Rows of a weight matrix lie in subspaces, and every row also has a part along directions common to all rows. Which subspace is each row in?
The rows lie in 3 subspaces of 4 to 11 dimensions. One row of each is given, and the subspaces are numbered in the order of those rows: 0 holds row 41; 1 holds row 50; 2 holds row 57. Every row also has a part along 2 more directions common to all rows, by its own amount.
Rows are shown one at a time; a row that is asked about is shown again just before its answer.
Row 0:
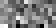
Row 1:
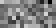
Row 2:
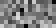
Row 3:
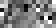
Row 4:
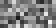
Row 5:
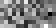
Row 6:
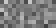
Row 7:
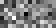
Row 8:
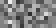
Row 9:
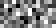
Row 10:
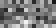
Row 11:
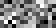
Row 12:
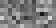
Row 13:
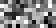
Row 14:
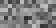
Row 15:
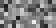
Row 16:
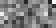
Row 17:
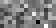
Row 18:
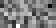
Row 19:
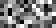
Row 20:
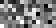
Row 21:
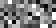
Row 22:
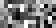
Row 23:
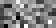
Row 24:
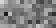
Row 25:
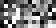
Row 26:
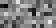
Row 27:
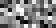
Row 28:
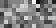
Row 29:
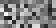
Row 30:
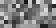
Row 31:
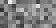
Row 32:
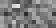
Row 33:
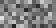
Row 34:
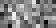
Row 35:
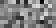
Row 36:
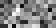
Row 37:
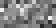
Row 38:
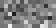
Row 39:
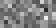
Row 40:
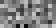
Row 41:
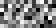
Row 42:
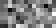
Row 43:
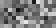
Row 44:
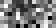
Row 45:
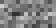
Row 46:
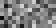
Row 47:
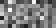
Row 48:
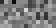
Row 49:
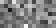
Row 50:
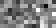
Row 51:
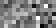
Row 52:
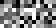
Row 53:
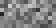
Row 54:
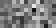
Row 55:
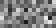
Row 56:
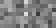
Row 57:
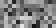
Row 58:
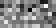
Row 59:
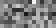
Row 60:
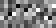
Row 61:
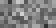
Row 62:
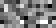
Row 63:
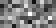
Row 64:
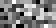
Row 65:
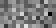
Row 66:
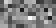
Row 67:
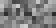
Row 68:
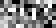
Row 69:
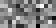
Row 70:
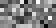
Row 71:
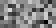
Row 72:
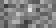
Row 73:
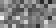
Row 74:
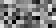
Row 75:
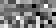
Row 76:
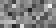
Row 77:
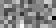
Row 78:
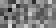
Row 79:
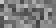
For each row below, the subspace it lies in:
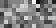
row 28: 0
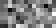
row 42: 1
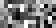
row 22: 1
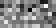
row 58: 1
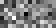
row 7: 2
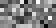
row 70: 2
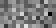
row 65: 2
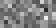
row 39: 1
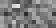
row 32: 2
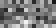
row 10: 0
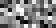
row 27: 0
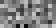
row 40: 2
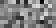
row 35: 2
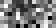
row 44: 0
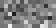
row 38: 0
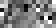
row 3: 0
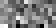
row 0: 1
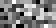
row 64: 2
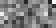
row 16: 0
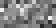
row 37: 0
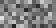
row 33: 2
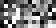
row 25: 1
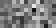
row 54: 2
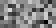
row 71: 2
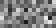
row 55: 0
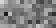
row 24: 1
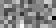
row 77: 1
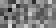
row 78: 0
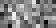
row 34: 0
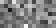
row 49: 2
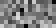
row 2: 2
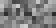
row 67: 2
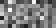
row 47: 0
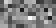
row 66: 1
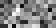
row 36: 1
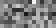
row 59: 2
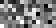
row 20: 2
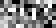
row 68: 2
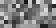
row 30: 0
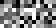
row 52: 2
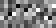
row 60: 0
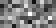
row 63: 2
